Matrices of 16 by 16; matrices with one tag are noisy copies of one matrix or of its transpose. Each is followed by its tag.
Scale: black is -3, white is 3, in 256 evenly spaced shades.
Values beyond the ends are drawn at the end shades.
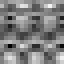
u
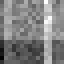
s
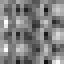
u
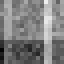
s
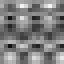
u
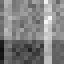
s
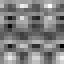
u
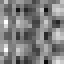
u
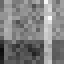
s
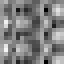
u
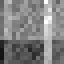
s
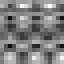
u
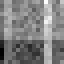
s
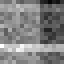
s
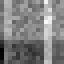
s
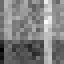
s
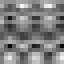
u
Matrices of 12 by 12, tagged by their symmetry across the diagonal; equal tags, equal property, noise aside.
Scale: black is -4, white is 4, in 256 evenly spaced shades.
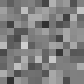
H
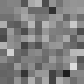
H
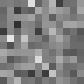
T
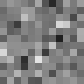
H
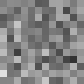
T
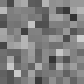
H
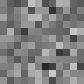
T
